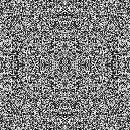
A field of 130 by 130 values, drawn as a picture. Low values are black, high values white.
No single row or column stands out from its neighbours. The values spread evenly over their range. No seam splits the table. The grain is fine, like static. There is no overall slope. It mirrors both left to right and top to bottom.
